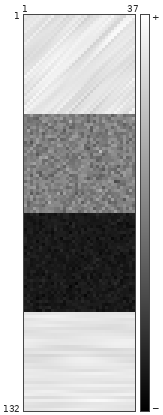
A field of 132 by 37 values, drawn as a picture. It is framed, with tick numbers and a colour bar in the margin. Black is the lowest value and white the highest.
It is made of 4 by 1 panels. Panel 1,1: very high, slanting up to the right, faint in contrast. Panel 2,1: middling, fine-grained. Panel 3,1: very low, fine-grained, faint in contrast. Panel 4,1: very high, streaked across, faint in contrast.
